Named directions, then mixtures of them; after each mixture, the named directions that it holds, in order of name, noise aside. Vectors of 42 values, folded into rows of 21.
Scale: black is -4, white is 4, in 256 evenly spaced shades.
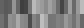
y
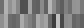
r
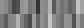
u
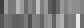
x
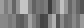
r, y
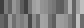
x, y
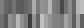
u, y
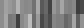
u, y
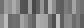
r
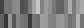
x, y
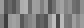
r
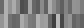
r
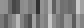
u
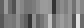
u, x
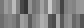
r, y
